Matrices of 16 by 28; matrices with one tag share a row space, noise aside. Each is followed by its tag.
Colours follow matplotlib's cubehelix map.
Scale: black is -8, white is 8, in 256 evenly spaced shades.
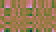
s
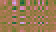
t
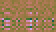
s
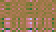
s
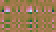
s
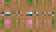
s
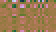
t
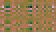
s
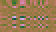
t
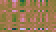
t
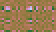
s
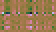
s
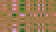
t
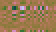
t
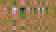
t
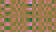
s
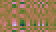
t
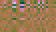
t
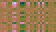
t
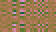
t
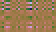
s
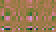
s
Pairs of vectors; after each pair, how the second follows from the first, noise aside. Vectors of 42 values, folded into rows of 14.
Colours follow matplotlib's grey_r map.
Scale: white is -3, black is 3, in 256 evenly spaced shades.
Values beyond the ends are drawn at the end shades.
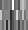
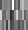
copied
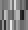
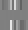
partly zeroed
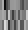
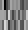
copied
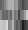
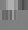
partly zeroed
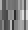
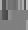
partly zeroed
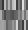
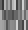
copied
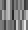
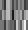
copied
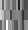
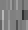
partly zeroed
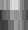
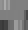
partly zeroed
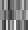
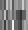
shuffled
